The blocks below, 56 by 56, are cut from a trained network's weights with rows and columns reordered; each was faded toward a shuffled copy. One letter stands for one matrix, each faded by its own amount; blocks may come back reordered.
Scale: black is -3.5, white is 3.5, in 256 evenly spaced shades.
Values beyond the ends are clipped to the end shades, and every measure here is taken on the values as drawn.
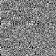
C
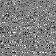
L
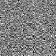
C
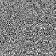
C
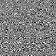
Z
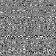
Z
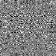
Z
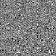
C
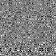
Z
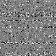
L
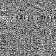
C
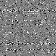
L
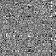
C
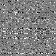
L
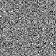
C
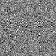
C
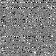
L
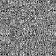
C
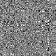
C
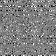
L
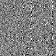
C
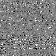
L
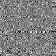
Z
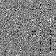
C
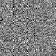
C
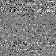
L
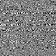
Z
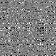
L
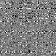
Z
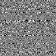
Z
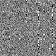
C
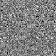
C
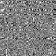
Z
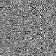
C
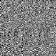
C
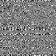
Z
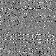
L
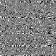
L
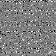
L
